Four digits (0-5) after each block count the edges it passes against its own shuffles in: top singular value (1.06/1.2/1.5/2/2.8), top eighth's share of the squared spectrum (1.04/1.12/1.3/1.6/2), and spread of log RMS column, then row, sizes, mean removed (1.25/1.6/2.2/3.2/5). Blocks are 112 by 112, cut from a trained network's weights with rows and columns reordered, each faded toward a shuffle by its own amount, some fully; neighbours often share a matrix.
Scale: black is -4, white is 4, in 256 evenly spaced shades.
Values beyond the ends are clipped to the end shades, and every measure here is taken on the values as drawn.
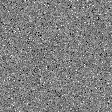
0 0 0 0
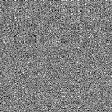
4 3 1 2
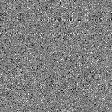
3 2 0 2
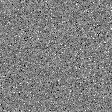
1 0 0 0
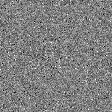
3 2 0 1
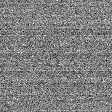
3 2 0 0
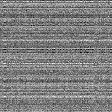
5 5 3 4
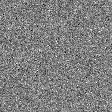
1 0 0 0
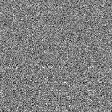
4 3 0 2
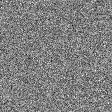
0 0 0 0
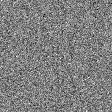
1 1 0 0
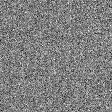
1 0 0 0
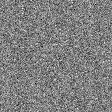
1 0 0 0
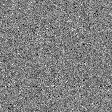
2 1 0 1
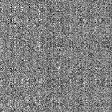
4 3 2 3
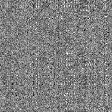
3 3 2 2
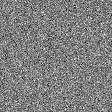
0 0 0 0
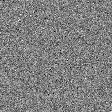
2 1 0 0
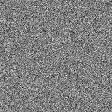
3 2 0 0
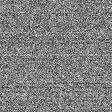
2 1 0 0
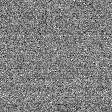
2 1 0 0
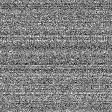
4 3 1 2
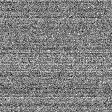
4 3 0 2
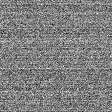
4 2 0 1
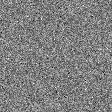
0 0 0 0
